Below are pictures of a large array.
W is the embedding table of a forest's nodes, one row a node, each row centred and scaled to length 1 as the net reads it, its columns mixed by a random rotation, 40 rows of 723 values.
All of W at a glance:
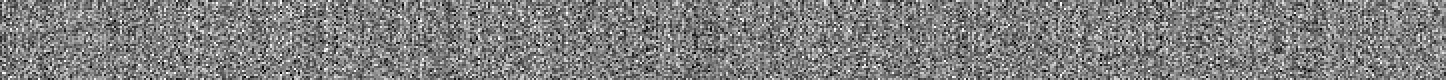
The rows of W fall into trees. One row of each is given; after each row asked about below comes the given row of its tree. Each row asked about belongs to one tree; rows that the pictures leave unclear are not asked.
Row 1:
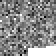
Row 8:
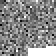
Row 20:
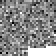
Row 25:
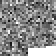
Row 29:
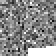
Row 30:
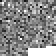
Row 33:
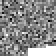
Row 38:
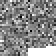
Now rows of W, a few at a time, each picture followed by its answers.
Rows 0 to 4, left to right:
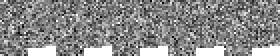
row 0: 29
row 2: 1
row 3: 30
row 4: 33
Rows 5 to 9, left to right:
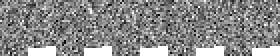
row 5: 20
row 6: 30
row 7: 20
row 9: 1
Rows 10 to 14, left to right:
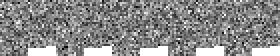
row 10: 38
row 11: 25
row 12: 30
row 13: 38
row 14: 25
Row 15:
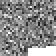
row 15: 25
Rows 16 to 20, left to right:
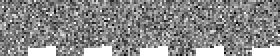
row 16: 20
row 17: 33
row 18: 8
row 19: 8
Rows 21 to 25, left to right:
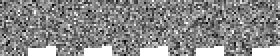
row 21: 30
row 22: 33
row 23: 8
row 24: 25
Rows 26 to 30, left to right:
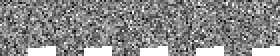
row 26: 20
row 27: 1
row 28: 38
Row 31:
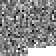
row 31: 8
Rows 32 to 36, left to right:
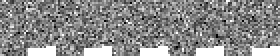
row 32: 29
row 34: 38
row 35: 25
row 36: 30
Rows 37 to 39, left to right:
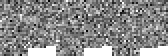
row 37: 1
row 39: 20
